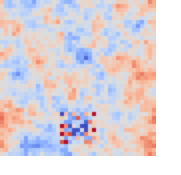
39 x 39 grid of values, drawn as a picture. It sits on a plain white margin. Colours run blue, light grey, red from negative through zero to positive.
Neither half mirrors the other. Values change most from cell to cell in the bottom middle. An odd patch, rougher than its surroundings, sits in the bottom middle. The field is mottled with small blotches.
